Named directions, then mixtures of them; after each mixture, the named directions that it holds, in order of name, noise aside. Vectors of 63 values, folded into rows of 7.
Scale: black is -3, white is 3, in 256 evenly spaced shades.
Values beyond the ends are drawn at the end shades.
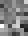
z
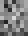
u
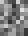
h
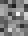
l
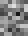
l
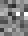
l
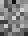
h, u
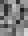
h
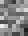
h, u, z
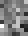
z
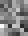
z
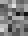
l, z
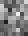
l, u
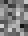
l, z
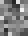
h, u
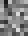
l, u, z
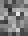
l, u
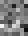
h, l, z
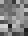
h, u, z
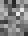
h, l, u
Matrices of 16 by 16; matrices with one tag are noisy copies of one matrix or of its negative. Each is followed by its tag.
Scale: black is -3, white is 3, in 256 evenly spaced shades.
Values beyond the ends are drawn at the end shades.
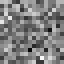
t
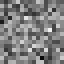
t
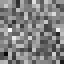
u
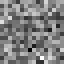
t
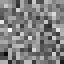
u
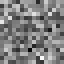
t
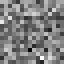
t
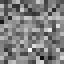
t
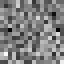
u
